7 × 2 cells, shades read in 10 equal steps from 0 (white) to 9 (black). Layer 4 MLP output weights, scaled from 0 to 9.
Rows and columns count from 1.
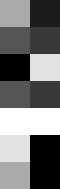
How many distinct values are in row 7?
2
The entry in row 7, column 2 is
9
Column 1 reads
3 6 9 6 0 1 3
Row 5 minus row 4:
-6 -7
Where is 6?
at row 2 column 1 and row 4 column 1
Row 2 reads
6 7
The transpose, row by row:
3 6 9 6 0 1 3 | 8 7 1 7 0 9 9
